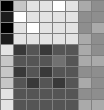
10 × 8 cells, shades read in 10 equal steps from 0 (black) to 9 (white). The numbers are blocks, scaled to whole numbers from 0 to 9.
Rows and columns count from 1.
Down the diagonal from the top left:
0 9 9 8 3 3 5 5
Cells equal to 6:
9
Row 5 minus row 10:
0 -1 0 -1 0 0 0 -1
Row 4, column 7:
6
